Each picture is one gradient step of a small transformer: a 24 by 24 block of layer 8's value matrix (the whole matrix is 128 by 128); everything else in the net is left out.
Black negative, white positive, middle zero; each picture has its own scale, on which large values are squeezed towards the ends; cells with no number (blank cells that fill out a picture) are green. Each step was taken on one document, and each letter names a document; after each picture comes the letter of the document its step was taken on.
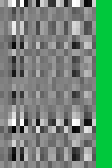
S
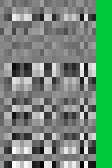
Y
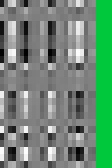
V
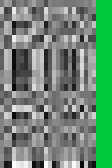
Y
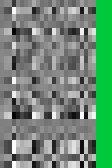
Y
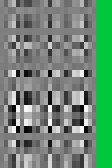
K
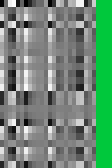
S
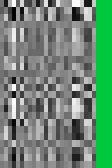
S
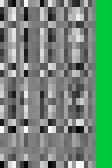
V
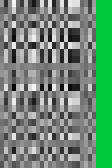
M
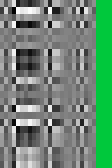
K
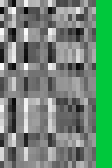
V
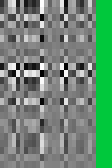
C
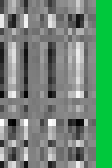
V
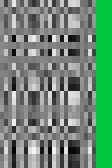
M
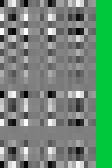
V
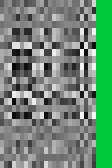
Y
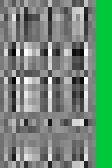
K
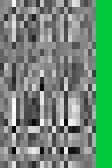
M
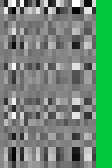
S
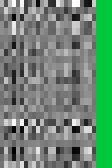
S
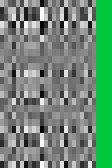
C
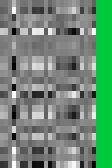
Y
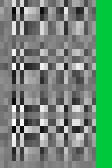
S
